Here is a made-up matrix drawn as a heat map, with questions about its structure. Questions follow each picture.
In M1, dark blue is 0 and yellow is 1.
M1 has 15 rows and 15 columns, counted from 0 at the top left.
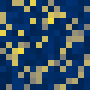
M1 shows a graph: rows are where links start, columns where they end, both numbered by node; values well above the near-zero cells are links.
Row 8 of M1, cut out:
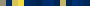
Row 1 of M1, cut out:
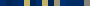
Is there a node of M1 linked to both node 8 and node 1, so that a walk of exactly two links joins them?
no
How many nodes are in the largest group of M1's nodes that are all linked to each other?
3
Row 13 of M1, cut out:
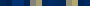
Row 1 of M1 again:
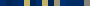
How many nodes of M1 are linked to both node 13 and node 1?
0
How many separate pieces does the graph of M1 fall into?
1
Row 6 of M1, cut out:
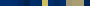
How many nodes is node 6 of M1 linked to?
4
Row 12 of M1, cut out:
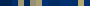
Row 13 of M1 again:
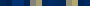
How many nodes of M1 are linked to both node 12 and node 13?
2
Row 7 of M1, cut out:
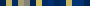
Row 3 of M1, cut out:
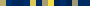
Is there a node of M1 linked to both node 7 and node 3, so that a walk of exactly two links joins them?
no
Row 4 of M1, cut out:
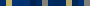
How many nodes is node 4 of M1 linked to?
4
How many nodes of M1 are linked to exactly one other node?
0
